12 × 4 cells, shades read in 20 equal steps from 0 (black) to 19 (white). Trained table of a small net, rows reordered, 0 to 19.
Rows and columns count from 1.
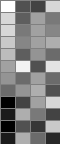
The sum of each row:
46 44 47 50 40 53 39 38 33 29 25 26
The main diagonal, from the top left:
19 7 12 13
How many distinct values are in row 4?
4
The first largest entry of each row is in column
1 1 1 1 1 2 3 3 4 2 4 2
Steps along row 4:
down up up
